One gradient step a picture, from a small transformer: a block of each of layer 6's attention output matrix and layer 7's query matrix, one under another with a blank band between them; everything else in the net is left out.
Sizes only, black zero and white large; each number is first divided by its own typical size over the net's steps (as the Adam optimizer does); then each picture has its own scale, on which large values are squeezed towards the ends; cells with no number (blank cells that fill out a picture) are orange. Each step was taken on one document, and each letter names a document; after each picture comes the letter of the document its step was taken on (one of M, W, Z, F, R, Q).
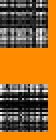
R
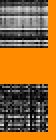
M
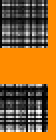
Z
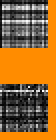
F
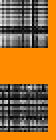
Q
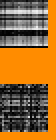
M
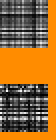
R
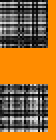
Q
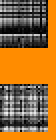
Q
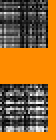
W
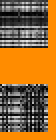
M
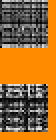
F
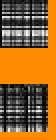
Z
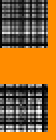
Z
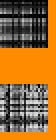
Q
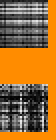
M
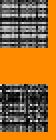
F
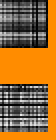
Q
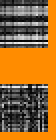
M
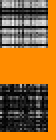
F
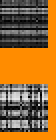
M
